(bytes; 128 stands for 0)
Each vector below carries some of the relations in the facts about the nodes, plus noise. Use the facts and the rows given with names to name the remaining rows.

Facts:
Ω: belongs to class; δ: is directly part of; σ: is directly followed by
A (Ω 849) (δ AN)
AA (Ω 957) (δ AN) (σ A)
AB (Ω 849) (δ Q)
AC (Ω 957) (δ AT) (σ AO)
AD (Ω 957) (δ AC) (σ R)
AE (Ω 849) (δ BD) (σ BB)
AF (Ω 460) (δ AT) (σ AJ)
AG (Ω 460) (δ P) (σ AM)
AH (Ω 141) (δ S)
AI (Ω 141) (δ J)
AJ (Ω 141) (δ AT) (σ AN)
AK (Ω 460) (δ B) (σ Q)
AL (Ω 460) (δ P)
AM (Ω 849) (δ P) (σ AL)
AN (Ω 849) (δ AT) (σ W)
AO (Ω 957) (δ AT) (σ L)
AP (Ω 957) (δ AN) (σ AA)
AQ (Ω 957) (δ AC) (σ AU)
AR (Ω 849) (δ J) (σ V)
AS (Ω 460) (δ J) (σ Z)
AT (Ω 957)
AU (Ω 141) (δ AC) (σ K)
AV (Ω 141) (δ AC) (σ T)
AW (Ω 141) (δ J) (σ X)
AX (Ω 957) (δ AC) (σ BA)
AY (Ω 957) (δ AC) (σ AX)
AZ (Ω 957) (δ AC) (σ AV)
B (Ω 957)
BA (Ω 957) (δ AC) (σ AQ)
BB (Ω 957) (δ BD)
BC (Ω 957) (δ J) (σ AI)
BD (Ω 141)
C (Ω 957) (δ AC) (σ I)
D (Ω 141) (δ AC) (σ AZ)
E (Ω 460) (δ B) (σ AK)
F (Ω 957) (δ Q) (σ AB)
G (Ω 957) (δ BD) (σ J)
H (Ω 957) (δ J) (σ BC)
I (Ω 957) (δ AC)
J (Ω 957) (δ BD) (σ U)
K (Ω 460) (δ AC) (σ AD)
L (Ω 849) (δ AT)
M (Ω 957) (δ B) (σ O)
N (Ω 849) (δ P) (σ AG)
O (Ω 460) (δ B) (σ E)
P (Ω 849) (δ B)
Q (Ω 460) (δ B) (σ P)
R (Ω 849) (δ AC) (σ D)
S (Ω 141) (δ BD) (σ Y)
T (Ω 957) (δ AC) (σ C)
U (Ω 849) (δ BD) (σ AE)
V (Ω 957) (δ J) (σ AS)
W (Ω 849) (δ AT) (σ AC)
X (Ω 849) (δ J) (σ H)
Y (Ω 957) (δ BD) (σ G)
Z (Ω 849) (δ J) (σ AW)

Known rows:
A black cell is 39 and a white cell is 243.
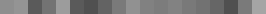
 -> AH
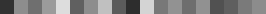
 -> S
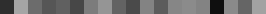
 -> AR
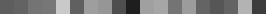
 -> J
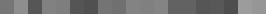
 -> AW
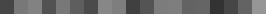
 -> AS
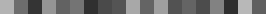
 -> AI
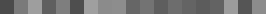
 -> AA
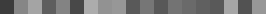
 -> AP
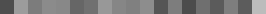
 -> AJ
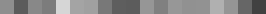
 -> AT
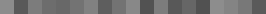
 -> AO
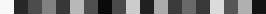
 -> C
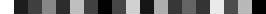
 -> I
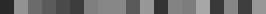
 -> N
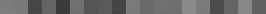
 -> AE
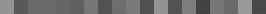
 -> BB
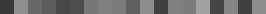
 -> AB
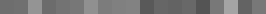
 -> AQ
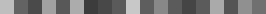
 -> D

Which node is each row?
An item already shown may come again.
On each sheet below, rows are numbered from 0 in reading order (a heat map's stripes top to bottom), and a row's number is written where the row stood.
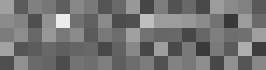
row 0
AD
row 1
BD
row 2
AU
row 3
BC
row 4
A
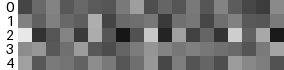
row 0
E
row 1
K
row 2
T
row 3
AH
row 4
AD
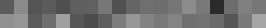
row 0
Z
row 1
AH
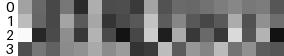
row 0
R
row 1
D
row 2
C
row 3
AN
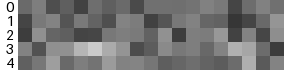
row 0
U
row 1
AS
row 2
AB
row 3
AC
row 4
BA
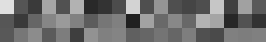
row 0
AV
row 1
Q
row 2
G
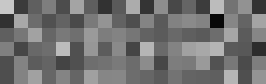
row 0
AZ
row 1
AR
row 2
BA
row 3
B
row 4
AM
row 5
AX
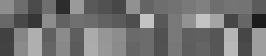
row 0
L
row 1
P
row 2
AY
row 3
AY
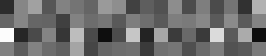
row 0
AF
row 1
W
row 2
C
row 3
K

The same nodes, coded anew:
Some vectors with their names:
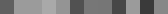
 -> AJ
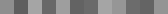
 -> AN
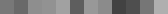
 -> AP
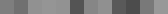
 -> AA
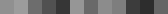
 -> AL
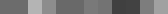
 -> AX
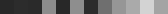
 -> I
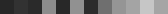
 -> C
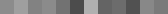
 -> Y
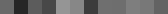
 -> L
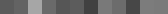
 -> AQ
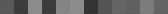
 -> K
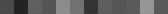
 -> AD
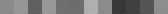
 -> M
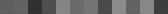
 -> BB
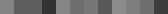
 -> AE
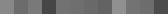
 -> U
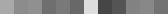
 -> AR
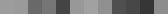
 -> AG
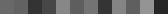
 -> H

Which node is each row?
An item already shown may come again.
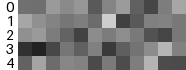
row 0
AA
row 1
AR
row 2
E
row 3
AZ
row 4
AH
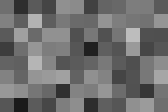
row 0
L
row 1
A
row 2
AH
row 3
AU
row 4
BA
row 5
AP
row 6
AM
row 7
R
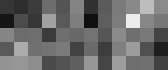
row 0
AZ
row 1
AV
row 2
U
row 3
AW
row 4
Z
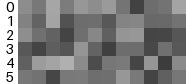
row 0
AF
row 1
W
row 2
Q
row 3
AO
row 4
AJ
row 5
B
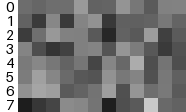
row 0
AT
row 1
K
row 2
AU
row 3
P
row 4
J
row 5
G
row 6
AS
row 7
D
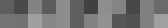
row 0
AC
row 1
AA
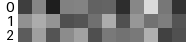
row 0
AI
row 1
AS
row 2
BD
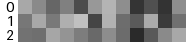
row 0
N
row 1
S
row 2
AY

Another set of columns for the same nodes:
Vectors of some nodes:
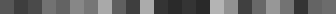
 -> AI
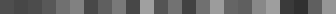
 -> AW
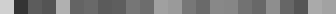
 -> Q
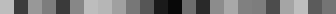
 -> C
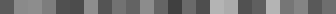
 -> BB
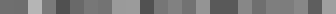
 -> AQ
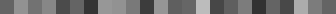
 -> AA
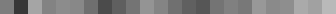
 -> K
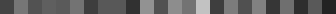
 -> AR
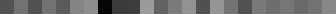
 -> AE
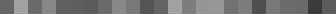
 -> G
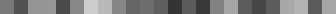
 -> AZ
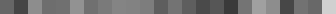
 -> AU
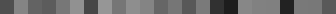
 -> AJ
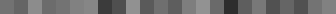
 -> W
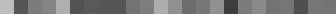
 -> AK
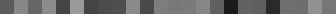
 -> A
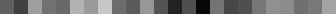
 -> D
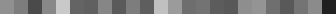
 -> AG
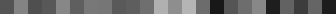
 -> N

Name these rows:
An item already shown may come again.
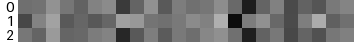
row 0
W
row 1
AY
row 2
W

